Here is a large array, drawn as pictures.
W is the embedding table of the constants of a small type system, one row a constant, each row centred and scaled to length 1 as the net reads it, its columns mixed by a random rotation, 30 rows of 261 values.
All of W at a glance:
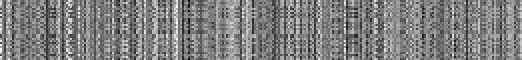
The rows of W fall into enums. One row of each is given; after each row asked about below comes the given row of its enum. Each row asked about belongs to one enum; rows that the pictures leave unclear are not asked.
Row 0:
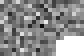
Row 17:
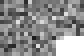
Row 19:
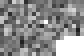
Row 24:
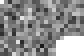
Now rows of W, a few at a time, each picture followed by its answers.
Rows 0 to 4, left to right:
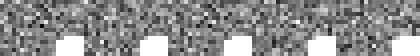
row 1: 24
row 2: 0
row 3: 19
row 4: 17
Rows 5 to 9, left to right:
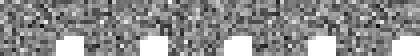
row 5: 0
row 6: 17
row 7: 24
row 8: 17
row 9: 0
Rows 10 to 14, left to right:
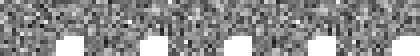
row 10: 0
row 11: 19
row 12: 24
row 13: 19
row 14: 24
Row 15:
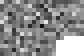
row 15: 0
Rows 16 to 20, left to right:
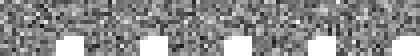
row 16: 0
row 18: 17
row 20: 24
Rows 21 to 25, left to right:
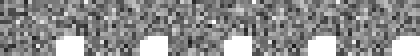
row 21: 17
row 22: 24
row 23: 19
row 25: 24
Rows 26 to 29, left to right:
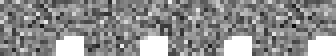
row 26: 0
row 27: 17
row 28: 24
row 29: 0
